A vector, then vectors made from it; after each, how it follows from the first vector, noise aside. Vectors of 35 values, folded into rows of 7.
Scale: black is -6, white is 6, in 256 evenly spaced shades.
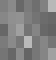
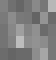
wrapped around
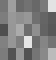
scaled up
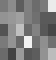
scaled up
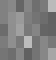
copied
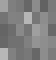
reversed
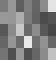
scaled up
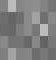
wrapped around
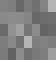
copied
